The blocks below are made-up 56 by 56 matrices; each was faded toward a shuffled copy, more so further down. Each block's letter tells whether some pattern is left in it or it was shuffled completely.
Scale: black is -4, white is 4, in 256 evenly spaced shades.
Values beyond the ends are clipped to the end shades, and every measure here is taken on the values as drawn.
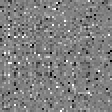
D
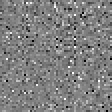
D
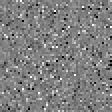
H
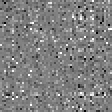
D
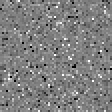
H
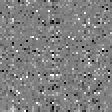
D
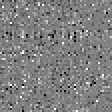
D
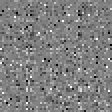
D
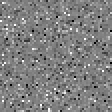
H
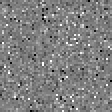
H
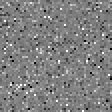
H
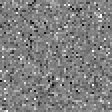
H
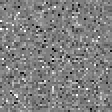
D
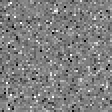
H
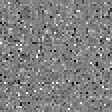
D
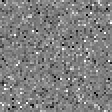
H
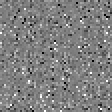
D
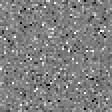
H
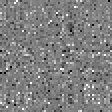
D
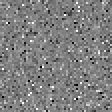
H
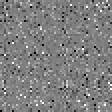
D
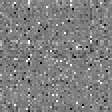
D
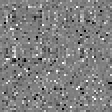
D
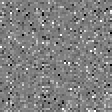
D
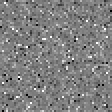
H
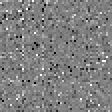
D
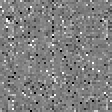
D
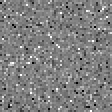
H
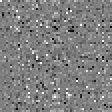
D
